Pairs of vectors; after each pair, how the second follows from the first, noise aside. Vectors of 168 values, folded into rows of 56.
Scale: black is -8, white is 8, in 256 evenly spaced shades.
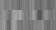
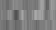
reversed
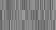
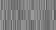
reversed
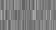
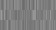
shrunk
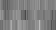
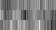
scaled up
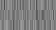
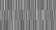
negated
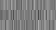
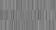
shrunk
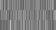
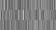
shuffled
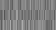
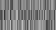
scaled up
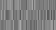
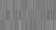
shrunk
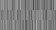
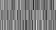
scaled up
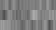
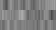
reversed
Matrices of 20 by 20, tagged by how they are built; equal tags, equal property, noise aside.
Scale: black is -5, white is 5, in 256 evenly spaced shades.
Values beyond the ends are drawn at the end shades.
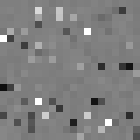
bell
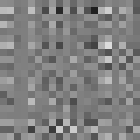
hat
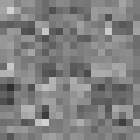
hat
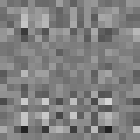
hat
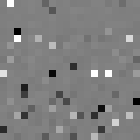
bell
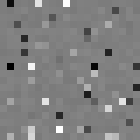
bell
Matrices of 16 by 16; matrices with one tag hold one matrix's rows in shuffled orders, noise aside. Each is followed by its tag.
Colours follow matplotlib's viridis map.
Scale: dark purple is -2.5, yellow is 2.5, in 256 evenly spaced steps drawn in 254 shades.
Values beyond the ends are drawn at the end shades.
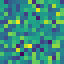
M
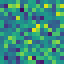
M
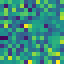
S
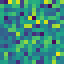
M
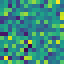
S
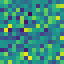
S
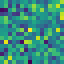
S
